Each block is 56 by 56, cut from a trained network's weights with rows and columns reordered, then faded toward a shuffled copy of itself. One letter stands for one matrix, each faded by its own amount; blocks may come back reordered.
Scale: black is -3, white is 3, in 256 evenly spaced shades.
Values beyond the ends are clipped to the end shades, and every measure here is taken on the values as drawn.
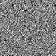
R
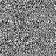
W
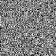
W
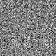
R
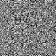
R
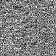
R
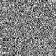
R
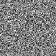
R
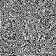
R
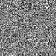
R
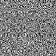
W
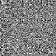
W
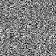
R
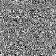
W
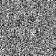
R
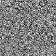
W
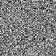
R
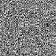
W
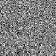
W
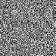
W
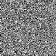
R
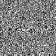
R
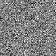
R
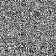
R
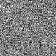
R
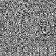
W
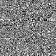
R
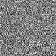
W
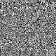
R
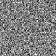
R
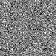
R
